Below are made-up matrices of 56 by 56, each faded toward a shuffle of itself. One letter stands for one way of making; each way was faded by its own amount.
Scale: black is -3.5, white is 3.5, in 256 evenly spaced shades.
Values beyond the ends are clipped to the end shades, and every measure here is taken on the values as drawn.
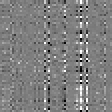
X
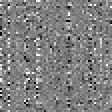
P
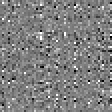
P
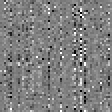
P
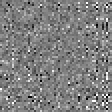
P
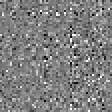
P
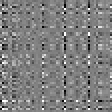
X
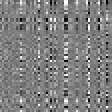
X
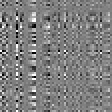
X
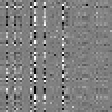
X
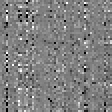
P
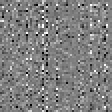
P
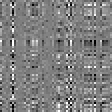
X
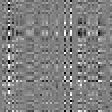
X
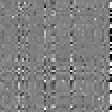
X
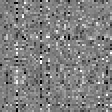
P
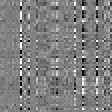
X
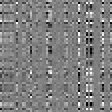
X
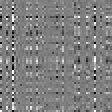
X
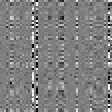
X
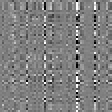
X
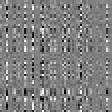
X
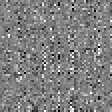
P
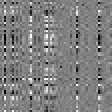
X
